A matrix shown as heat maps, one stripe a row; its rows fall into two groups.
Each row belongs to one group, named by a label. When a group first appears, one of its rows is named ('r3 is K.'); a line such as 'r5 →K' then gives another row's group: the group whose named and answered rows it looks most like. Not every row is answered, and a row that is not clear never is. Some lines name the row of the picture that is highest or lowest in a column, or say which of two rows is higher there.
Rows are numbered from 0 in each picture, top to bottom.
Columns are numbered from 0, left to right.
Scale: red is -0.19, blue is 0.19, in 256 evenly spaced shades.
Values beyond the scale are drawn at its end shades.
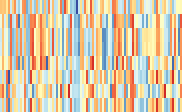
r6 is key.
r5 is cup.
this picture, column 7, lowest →0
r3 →cup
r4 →cup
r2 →cup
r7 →cup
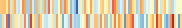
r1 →cup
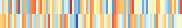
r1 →key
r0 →cup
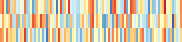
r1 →cup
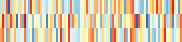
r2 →key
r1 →key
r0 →cup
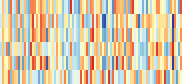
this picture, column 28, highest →5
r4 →cup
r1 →cup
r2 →cup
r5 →key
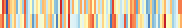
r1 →key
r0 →key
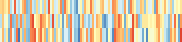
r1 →cup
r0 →key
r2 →cup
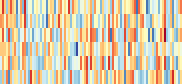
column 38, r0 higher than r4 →No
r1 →key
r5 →cup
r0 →key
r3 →key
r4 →key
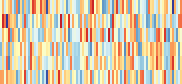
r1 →key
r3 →cup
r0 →cup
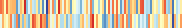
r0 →key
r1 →cup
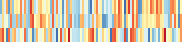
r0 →cup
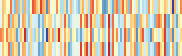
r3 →key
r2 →key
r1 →key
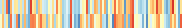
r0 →cup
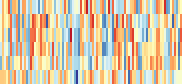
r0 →key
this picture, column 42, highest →3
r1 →cup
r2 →cup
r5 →key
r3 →cup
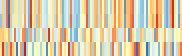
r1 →cup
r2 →key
